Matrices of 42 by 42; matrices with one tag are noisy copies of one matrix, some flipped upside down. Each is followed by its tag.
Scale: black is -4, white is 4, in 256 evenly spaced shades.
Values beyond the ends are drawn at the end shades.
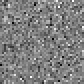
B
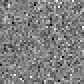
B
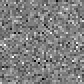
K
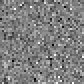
B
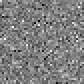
K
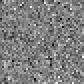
B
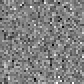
B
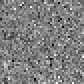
B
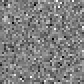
B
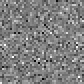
K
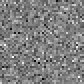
K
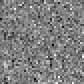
B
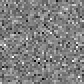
K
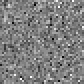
B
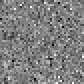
B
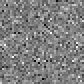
K
